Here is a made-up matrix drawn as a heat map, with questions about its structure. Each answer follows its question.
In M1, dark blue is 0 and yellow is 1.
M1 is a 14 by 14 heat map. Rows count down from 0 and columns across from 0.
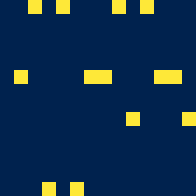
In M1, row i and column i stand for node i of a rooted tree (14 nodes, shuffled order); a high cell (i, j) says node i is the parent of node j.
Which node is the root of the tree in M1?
0
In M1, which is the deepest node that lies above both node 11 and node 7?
5
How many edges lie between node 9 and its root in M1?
2
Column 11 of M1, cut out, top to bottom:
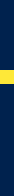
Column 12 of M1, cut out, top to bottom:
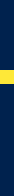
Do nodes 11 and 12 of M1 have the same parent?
yes
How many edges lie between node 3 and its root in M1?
3
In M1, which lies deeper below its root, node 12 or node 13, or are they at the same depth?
node 12
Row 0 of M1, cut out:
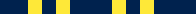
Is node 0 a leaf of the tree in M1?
no
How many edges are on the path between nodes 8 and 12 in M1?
3
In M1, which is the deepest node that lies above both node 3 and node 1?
13
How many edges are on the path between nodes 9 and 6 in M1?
4
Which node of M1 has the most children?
5
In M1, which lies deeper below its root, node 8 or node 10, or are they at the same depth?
the same depth
